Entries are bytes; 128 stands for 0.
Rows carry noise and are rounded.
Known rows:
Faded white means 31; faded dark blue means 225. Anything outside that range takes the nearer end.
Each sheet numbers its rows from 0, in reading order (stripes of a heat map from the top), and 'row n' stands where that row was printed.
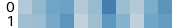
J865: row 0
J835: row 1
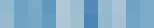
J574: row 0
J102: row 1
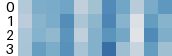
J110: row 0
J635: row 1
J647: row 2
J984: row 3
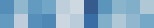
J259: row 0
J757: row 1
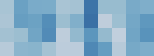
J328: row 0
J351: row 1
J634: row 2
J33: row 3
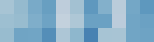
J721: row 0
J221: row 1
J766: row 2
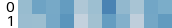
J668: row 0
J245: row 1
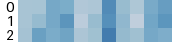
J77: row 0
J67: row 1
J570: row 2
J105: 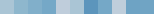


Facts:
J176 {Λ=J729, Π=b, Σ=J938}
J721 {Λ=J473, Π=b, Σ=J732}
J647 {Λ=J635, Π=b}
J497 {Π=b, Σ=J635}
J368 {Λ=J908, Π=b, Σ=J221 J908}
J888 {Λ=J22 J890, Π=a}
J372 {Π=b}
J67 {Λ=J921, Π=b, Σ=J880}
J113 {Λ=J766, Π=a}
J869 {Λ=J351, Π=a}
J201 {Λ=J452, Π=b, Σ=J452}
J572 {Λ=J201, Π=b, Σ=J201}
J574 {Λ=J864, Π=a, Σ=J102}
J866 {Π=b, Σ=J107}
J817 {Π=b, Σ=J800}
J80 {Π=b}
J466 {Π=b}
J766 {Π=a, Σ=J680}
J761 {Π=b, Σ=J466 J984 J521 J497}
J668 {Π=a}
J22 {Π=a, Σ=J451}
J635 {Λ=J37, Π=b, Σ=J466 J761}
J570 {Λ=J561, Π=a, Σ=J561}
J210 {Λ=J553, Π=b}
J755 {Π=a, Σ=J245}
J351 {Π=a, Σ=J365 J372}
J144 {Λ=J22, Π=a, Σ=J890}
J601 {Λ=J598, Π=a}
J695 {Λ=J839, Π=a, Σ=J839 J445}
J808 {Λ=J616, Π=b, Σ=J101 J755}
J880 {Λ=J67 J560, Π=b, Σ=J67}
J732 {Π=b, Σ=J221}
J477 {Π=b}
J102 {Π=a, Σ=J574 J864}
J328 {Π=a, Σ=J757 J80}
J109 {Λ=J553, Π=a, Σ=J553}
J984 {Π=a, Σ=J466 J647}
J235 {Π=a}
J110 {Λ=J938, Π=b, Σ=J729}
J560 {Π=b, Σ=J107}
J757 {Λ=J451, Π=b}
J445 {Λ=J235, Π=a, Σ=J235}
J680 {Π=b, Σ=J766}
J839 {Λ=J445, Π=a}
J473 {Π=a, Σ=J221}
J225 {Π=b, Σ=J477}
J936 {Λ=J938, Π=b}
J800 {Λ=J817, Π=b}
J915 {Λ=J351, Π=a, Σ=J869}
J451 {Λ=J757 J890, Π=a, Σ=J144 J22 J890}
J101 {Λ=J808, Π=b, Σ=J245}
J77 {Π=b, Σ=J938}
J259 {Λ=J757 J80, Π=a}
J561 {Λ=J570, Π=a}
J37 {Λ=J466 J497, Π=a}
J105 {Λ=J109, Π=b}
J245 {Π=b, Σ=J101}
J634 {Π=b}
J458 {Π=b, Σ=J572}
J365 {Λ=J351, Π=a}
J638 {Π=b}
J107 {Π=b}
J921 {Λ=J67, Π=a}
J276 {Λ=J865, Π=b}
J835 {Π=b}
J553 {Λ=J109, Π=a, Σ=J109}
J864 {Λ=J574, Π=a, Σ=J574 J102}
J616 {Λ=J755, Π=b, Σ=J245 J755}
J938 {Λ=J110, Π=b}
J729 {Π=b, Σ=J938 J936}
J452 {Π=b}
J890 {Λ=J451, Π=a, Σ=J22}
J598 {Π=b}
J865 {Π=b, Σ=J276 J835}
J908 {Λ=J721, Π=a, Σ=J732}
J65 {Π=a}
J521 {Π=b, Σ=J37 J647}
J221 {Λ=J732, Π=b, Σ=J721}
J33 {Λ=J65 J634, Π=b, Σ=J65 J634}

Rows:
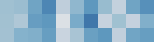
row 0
J452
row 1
J22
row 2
J936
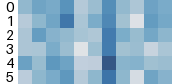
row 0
J561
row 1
J497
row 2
J695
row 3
J144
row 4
J451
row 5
J761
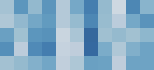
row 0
J37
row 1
J560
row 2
J890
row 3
J80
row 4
J101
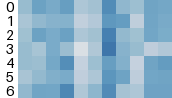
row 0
J908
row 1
J880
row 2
J864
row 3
J888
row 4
J107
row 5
J572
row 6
J65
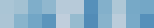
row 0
J176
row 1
J729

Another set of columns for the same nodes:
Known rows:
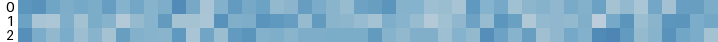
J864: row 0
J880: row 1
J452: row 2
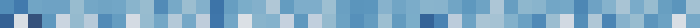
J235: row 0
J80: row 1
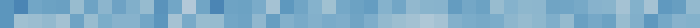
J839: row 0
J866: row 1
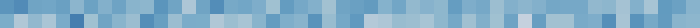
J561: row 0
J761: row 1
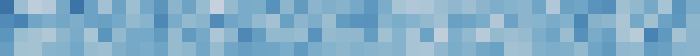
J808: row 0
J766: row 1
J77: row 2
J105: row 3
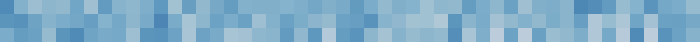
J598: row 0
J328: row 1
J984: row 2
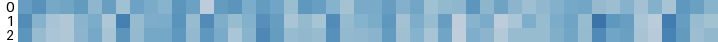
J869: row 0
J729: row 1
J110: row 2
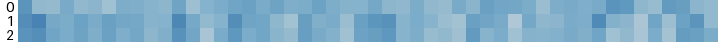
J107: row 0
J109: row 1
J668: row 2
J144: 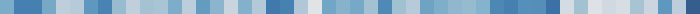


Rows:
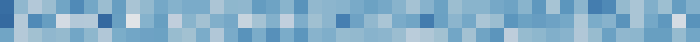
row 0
J245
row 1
J757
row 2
J33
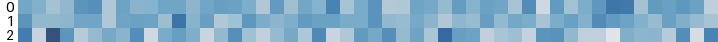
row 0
J466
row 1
J67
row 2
J259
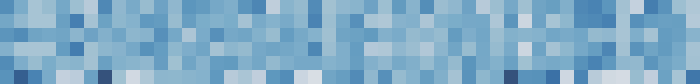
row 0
J938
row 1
J497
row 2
J574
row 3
J635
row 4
J634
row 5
J22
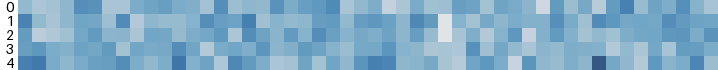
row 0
J647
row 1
J732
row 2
J368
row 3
J915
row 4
J351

